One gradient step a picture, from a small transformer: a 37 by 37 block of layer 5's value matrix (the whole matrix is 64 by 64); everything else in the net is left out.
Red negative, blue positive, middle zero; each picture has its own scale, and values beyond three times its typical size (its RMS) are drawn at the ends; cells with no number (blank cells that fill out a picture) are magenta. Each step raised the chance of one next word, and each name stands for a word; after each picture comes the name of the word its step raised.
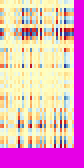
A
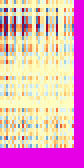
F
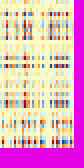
A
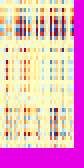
F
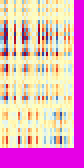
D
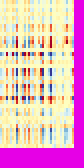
D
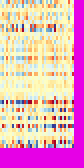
A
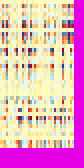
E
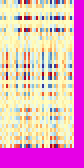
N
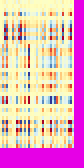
A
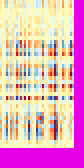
E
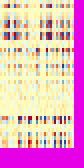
E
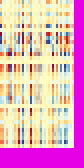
D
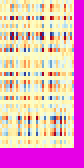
E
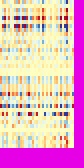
F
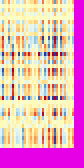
D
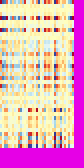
N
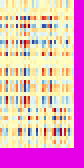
E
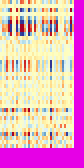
F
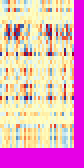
D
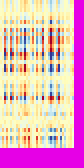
D
